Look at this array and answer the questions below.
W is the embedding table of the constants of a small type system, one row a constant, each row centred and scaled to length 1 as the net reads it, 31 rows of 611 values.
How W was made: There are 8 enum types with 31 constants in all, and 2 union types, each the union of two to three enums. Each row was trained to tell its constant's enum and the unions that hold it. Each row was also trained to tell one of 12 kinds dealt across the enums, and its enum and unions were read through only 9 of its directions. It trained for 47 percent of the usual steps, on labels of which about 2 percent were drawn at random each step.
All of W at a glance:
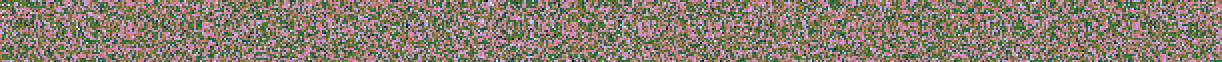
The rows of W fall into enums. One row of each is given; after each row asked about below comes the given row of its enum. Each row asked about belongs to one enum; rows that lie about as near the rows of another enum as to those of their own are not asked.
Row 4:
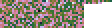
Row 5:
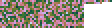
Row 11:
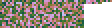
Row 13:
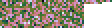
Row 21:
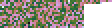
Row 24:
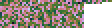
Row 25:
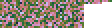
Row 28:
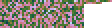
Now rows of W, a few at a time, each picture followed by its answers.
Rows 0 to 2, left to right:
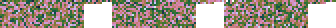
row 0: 11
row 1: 24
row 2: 24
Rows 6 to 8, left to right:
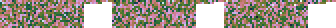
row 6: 13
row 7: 28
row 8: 21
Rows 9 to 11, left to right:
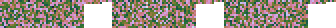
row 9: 5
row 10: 25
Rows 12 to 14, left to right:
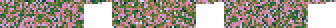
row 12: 11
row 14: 13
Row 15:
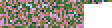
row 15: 4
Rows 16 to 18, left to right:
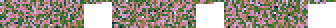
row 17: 11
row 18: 13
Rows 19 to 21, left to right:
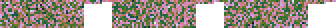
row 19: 28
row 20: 5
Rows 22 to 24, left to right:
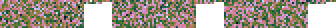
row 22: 5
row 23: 4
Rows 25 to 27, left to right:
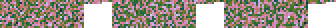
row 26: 5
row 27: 28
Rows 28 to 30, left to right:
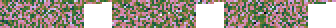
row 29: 13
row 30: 21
